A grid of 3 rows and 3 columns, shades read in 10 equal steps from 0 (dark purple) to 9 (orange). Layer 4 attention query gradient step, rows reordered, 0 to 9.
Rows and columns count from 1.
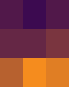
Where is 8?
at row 3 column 3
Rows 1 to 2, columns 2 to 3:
0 1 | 2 3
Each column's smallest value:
1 0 1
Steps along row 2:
same up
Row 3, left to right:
6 9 8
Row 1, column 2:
0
